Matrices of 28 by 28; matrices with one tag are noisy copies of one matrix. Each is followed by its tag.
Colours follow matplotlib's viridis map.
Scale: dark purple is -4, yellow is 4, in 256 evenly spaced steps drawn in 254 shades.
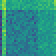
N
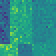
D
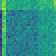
N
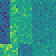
D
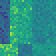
D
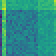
N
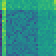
N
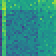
N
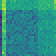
N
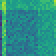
N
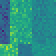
D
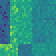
D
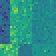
D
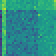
N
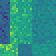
D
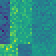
D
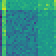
N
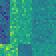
D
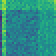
N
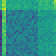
N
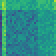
N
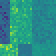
D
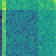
N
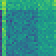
N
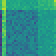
N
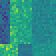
D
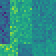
D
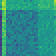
N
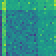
N
